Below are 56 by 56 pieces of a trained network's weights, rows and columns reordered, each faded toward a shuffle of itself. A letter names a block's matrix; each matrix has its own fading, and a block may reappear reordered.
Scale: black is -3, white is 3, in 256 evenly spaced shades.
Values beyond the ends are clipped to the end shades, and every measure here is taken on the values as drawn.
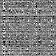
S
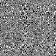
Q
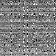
S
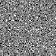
Q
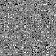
Q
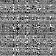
S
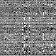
S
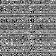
S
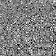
Q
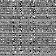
S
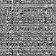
S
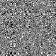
Q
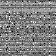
S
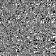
Q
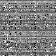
S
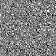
Q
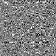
Q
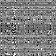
S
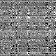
S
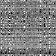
S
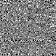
Q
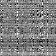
S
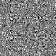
Q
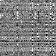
S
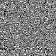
Q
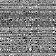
S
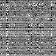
S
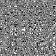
Q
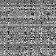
S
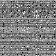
S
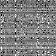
S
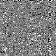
Q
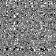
Q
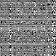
S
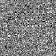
Q
